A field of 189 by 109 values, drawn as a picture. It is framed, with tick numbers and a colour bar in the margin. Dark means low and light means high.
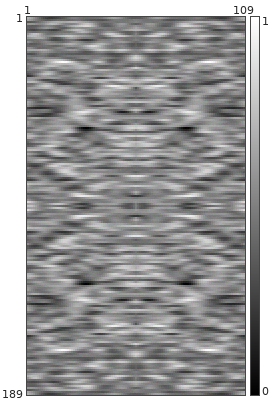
Grain: streaks across. Mirror symmetry: left to right and top to bottom. Slope: none. Histogram: bell-shaped.
